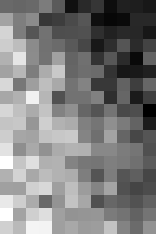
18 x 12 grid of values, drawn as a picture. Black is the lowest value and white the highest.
Ninth with the highest average: bottom left. Slope: up to the bottom left. Mirror symmetry: none. Average level on the scale: 50%.
